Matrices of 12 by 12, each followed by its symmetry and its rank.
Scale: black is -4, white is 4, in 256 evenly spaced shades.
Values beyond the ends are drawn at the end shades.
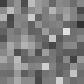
neither, full rank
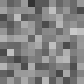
neither, full rank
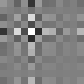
symmetric, rank one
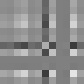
symmetric, rank one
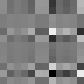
neither, rank one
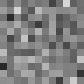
antisymmetric, full rank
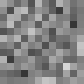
symmetric, full rank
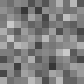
antisymmetric, full rank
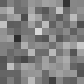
neither, full rank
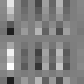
neither, rank one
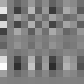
neither, rank one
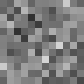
symmetric, full rank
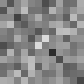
symmetric, full rank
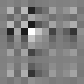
symmetric, rank one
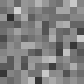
antisymmetric, full rank
